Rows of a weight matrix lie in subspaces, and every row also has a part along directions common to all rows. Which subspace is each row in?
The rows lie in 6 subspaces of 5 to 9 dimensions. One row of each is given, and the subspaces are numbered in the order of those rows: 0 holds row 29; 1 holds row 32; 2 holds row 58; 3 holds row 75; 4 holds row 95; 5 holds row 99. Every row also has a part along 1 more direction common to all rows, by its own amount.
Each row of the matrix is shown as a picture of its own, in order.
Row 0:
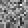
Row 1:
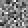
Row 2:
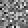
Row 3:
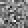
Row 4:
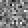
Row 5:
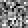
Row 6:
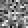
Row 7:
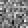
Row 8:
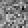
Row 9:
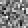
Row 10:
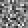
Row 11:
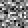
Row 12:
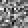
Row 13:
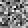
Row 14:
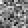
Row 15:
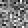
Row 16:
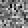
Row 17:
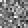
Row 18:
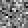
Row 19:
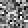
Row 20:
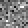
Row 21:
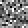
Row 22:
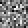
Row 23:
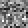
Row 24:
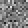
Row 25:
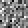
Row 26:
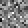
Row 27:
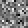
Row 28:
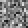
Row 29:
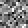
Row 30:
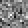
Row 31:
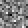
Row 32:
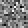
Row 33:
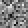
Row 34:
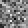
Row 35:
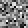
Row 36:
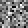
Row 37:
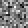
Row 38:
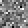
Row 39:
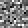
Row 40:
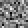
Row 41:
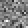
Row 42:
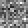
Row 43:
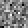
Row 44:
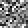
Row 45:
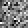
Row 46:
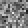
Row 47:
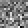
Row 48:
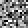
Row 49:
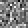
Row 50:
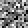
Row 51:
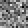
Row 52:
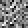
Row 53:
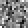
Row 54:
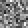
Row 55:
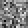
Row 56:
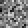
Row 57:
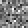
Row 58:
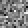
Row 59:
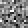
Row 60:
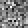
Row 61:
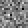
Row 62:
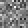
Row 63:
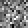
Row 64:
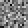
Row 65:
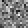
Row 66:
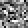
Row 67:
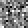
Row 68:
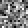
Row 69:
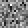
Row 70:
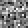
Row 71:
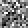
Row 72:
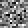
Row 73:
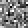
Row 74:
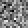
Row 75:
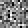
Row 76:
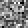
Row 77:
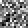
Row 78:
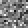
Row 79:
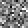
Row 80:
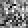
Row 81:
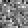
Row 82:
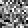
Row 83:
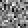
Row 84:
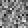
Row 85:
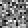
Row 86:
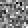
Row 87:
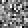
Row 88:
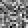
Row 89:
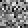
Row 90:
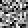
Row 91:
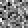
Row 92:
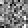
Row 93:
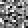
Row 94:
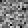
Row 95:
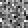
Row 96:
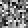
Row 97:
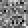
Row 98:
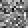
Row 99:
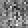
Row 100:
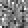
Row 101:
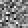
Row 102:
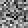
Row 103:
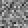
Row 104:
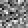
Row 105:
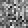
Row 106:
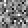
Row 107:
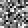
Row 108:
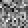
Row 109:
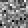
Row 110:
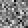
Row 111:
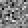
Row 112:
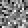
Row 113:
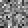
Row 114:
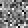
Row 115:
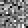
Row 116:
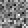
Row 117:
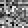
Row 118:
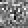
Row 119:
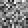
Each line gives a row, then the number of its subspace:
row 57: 1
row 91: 4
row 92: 0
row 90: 5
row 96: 2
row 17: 4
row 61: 3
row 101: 3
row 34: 0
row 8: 5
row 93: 4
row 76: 3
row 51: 1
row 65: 0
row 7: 1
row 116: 1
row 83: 4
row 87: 1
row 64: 0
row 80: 5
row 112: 2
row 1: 1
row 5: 5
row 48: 2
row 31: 4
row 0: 3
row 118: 4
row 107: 0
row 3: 4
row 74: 4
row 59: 4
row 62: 3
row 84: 2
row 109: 3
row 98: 1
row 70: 3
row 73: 0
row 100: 2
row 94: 5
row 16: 1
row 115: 4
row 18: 2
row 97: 1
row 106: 1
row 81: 0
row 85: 2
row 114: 1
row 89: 4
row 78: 2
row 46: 2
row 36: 2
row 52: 3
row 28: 1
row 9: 2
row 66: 3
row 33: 0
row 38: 5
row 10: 0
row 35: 2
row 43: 0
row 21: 1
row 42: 3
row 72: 0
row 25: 0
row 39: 3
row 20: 0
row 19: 4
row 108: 0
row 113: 0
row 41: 1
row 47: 3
